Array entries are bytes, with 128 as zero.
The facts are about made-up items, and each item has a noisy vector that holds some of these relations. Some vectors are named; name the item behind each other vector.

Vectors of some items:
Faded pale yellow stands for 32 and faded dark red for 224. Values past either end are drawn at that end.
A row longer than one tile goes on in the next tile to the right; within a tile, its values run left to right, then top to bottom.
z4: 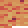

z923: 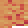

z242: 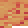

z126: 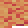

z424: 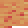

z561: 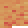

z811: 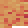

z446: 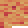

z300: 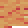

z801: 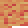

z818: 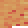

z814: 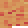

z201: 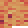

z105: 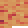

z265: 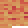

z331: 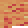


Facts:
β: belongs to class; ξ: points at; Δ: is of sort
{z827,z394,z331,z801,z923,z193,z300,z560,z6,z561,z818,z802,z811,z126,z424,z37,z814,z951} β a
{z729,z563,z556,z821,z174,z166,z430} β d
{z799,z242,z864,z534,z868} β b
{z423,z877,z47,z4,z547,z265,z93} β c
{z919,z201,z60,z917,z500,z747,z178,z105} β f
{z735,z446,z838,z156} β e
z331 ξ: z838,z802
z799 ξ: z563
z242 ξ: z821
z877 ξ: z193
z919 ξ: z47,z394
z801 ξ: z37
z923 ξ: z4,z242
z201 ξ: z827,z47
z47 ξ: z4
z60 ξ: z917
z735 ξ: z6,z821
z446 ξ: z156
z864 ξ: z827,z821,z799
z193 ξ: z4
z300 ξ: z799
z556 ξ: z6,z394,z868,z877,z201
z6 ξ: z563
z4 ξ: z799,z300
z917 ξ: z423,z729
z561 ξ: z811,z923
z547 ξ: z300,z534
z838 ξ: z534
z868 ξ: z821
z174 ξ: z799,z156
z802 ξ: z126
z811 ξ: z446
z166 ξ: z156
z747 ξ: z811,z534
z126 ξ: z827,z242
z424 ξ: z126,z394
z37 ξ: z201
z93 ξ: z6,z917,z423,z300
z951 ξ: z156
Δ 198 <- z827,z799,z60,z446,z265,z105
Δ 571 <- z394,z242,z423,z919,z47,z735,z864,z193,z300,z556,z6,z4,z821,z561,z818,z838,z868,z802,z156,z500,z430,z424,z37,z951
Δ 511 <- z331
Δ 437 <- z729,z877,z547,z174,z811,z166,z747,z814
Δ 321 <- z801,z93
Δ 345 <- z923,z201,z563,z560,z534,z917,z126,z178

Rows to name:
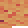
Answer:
z500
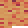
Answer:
z534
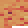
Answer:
z827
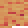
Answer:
z6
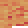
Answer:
z560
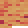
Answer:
z747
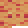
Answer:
z917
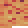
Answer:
z547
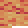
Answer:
z93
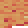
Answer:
z802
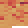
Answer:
z563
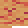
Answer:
z799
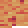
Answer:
z47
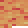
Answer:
z423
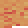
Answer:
z951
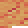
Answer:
z864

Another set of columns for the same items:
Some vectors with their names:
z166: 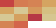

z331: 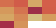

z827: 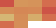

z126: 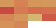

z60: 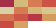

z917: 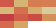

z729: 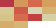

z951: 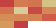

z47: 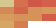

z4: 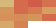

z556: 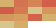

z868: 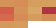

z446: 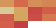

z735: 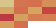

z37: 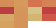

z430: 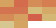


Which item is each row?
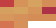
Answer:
z799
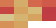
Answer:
z801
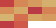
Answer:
z811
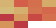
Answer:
z156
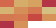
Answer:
z105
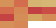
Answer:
z534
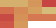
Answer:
z201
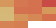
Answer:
z265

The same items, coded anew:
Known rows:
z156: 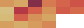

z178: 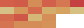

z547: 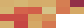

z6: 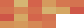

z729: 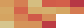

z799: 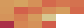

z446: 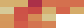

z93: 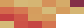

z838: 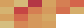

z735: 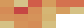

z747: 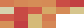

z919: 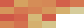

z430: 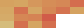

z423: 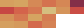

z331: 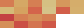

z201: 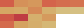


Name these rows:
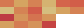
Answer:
z814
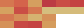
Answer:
z60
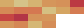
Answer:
z877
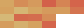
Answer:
z563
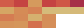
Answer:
z917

